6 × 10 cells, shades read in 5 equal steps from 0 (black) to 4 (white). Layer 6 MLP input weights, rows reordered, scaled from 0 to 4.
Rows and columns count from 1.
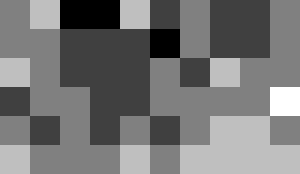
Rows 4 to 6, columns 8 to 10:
2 2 4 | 3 3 2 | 3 3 3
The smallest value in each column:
1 1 0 0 1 0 1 1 1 2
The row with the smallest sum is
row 2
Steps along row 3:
down down same same up down up down same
